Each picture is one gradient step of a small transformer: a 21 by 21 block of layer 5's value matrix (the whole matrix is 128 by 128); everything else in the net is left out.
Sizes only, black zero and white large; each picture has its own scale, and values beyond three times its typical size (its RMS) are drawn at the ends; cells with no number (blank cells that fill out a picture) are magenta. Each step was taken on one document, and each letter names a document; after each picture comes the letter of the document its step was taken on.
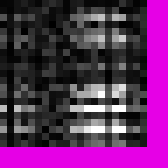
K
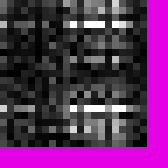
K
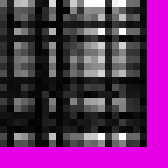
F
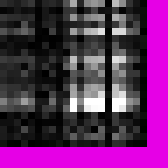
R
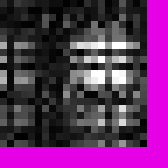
K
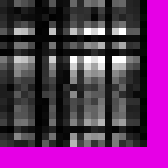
F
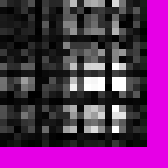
R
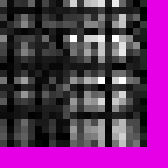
R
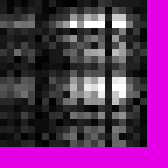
R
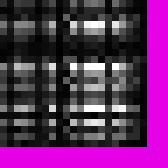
F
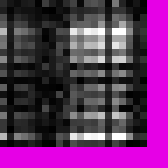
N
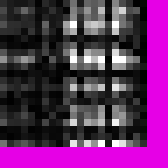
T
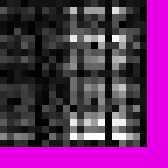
T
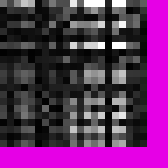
R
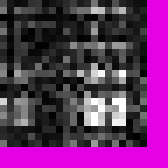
K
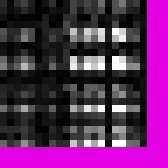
T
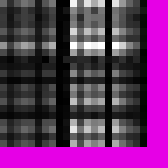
F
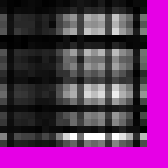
N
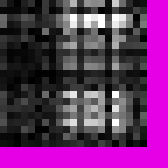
T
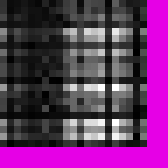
N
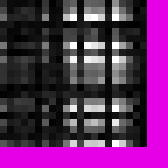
T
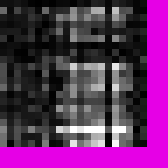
N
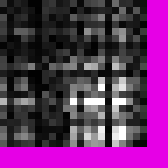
R
